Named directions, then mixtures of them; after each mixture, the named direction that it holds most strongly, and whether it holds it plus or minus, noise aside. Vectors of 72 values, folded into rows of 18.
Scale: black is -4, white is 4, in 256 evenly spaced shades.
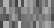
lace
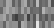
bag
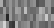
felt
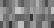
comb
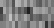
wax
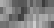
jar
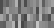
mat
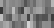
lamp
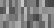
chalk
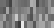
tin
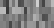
chalk, minus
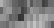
jar, plus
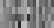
bag, plus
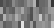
tin, plus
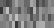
tin, plus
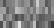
comb, plus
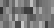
wax, plus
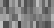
lace, minus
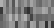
wax, plus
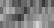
jar, plus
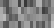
lace, minus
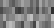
comb, minus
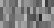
mat, minus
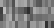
wax, plus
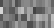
lamp, minus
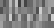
mat, plus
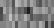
wax, plus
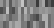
chalk, plus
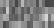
chalk, plus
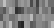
comb, minus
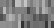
wax, plus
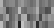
mat, minus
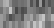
jar, plus
